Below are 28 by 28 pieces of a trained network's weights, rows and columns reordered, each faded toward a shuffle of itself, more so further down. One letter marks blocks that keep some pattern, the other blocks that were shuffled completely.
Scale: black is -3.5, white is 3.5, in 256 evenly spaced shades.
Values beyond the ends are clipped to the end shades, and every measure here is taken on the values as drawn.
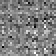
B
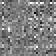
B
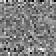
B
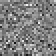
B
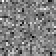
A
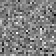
A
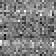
B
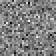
A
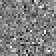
A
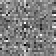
B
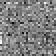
B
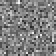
A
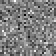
A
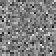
A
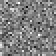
A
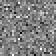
A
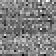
B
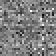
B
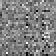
B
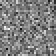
A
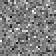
A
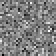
A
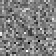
A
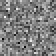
A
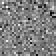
A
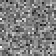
A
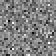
A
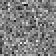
A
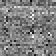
B
